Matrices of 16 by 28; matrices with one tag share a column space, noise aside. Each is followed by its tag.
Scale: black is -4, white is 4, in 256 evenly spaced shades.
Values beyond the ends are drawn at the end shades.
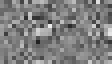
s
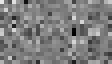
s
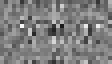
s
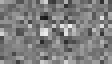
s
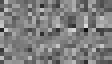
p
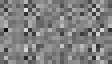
p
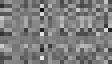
p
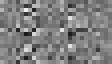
p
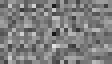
p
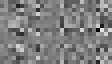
p
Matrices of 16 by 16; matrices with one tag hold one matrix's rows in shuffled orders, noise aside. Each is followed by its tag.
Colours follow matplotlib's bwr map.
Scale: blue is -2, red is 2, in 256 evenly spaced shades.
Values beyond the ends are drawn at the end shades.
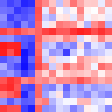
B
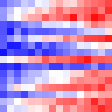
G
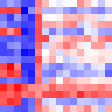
B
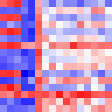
B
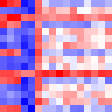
B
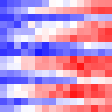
G
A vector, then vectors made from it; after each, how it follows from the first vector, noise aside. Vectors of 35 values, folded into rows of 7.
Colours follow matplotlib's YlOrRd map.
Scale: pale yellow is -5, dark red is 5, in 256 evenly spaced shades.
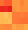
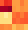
scaled up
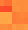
shrunk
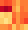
scaled up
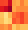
scaled up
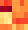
scaled up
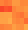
shrunk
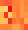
sign-scrambled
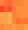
shrunk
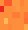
partly zeroed
